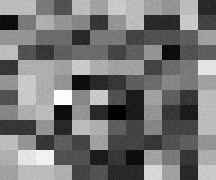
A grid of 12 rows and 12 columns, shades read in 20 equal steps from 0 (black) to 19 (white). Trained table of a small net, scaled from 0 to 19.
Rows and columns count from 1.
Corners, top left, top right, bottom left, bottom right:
14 3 12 15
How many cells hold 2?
4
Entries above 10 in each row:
9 5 3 2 8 5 6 5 4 4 5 7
